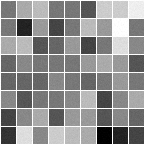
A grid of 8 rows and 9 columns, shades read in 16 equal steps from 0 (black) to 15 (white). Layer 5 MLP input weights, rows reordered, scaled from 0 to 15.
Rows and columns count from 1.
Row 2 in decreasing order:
15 11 9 9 7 7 7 4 2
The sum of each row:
85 71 73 68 62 68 64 63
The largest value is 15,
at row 2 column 8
